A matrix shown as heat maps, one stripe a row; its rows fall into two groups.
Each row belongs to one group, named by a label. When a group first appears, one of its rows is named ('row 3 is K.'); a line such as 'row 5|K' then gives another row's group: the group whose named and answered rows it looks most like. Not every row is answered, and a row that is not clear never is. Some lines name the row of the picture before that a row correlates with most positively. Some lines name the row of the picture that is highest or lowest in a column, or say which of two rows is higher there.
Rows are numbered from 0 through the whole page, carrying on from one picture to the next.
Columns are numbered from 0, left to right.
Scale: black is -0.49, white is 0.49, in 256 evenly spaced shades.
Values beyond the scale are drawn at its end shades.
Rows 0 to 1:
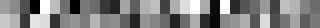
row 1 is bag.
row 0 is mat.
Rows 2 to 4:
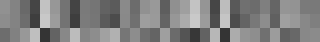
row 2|mat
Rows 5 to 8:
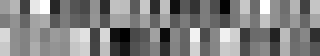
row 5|bag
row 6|bag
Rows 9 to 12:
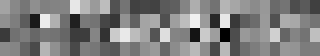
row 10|mat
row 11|bag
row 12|mat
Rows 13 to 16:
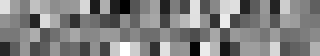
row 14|mat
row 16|bag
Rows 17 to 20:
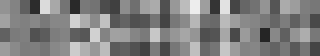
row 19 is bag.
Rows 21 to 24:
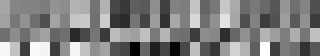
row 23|bag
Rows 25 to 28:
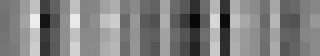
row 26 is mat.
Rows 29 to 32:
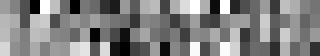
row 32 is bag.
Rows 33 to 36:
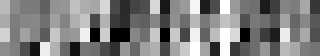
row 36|mat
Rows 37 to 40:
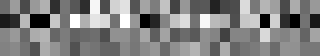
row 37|bag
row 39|bag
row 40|mat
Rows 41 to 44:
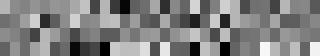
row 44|bag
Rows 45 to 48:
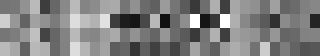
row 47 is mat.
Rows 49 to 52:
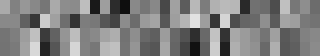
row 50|mat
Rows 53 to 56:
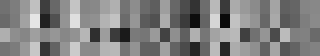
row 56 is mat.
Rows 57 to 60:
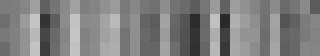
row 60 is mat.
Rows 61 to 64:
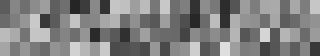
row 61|bag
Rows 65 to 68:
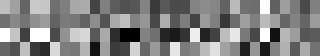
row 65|bag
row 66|bag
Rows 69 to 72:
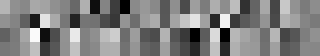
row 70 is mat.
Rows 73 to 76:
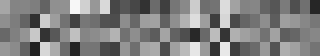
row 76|mat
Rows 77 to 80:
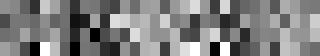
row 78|bag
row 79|bag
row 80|mat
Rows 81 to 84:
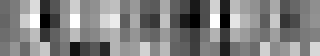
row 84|bag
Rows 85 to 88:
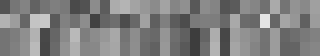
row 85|bag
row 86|bag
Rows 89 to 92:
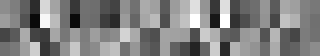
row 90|mat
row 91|bag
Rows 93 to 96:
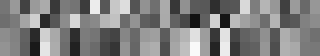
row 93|bag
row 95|mat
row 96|mat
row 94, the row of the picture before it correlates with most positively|92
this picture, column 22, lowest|94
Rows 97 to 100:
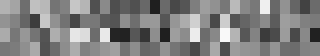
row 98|mat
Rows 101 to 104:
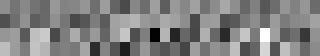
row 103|bag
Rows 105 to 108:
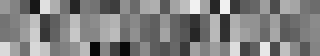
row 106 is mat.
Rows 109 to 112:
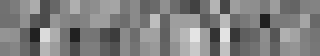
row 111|mat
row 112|mat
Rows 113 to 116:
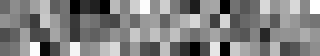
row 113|bag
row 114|mat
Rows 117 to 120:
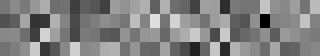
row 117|bag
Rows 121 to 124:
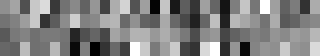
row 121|bag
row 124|bag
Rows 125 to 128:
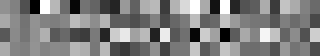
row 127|bag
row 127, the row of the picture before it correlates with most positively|121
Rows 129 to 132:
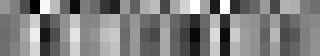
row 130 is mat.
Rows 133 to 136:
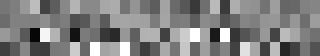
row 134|bag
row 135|mat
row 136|bag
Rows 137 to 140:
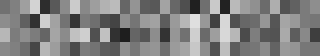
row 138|mat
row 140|mat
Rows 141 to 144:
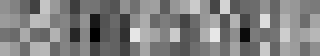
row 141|mat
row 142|bag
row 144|bag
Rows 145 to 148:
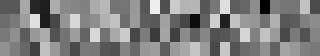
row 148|mat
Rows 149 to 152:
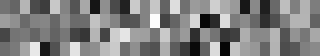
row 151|bag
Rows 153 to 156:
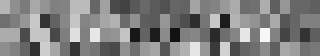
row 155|bag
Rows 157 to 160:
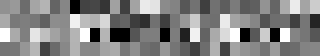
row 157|bag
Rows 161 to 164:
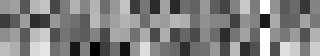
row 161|bag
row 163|bag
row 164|bag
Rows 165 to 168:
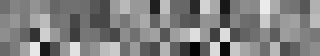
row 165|bag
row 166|bag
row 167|mat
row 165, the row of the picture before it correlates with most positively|163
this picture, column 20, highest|165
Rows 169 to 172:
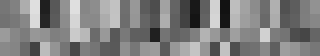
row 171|bag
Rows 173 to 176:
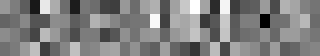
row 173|mat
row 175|mat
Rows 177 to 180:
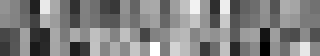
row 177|mat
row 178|mat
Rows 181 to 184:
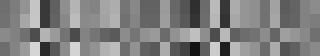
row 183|mat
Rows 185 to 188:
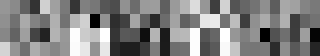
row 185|mat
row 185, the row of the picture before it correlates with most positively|183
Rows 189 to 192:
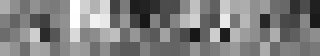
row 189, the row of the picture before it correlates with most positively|188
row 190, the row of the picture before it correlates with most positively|187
